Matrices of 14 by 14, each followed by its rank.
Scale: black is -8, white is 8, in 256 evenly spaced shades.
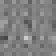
two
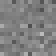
three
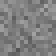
full rank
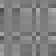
one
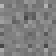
three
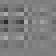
one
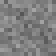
full rank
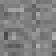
three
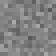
full rank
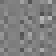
two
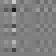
one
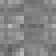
two
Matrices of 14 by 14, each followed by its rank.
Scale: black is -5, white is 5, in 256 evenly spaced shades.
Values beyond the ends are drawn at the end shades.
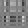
one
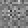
three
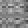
two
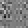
three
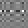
one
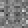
three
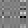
one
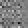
three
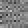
three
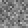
full rank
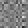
two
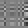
one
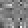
two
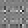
two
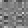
two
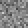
full rank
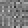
three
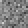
full rank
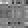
two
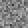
full rank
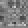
three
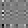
one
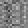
three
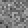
full rank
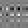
one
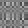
one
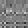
two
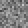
full rank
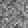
full rank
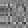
two
